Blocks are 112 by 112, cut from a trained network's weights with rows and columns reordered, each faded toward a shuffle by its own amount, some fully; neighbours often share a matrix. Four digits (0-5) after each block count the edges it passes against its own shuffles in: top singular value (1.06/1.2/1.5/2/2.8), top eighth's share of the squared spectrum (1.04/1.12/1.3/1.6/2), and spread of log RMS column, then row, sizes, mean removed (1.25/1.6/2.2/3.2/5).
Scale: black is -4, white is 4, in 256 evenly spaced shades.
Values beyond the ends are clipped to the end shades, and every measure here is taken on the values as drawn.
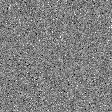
1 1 0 0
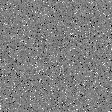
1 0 0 0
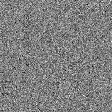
3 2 0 1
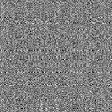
4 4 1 3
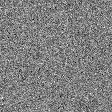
0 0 0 0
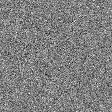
1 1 0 0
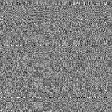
4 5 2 3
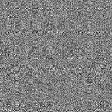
4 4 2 3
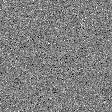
0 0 0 0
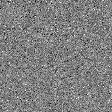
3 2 0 1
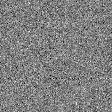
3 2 0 1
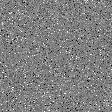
2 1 0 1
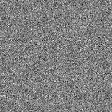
3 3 0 2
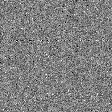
2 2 0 1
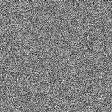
3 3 0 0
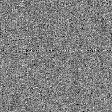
3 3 0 2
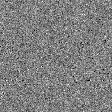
2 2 0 1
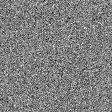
0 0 0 0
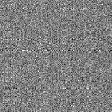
4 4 0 3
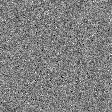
0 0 0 0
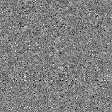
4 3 1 2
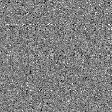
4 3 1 2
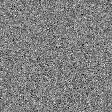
2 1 0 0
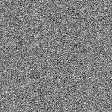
3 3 0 1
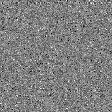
3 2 1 1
